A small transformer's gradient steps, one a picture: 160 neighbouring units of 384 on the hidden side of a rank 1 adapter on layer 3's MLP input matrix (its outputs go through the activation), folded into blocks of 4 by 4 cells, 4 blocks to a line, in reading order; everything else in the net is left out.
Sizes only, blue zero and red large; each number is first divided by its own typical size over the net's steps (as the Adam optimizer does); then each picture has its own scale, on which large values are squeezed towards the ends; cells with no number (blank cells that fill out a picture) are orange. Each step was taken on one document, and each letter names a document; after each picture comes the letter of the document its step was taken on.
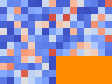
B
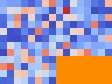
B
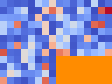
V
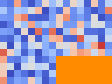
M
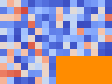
B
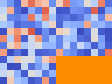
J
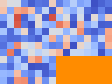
B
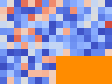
J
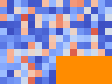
M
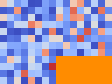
M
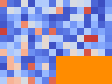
M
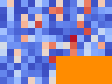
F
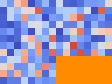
M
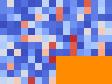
F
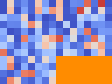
F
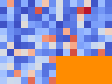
F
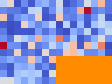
F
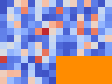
B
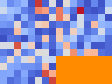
V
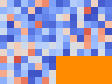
B
